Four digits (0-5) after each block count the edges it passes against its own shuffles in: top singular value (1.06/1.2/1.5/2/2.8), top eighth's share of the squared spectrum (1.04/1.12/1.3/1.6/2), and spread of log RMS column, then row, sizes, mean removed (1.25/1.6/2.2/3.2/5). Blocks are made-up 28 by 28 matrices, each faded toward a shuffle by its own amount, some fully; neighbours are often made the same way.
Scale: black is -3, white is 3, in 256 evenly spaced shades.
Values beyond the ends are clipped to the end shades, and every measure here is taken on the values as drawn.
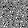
0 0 0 0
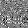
3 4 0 2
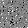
2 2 0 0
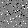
0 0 0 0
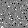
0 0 0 0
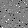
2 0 0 0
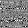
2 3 0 3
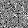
0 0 0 1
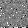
2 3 0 0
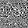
1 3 0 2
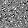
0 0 0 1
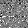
1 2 0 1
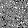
0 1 0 0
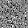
1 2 2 0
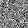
0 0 1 0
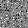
1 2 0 0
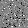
0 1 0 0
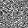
3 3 1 1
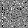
3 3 1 0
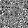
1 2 0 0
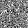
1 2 0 1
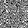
3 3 0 1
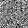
2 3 1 0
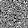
2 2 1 0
